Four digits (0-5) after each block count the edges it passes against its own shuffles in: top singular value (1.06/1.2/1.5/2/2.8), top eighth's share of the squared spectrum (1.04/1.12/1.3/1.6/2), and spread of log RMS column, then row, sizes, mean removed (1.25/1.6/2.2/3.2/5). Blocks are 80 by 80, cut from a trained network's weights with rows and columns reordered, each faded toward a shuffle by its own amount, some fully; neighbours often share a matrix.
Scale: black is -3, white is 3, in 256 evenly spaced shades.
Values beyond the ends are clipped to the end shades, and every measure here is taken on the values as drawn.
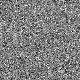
0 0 0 0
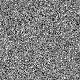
2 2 0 1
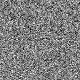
2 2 0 0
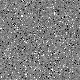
0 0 0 0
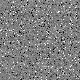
1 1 1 0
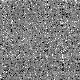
2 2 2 0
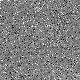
0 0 0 0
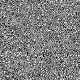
2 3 1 1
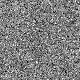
0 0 0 0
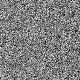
1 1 0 0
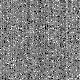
3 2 0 2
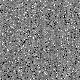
1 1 0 0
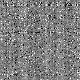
3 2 0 2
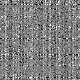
4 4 1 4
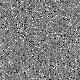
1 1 0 0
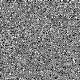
2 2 0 1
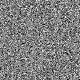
2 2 0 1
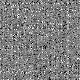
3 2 0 2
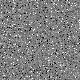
0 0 0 0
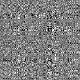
3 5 3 3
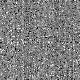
2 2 0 1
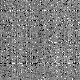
3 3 0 3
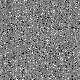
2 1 0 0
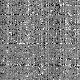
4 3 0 3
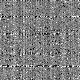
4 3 0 3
